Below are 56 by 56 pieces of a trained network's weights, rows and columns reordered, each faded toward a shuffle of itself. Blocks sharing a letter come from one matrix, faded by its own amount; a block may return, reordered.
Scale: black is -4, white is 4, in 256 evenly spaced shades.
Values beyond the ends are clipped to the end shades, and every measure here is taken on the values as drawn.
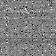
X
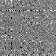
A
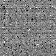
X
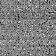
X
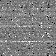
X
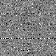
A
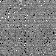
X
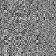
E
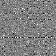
A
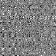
A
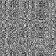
E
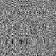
E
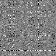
A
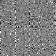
A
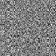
E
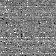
X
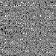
A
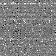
X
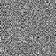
E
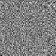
E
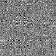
A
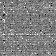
X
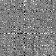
A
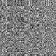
E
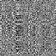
E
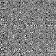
A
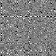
A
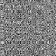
E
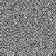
E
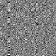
E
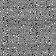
X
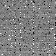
X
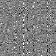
A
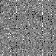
A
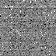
X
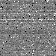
X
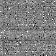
X
